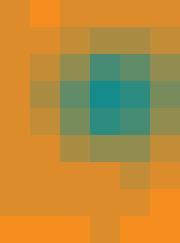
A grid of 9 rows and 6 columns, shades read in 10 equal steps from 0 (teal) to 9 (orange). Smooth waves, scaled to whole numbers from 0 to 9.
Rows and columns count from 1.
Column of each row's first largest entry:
2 1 1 1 1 1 1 6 1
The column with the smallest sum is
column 4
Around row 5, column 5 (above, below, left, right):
1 5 1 5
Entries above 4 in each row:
6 6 4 2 3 6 6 6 6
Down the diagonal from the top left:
8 8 5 0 2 7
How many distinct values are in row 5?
6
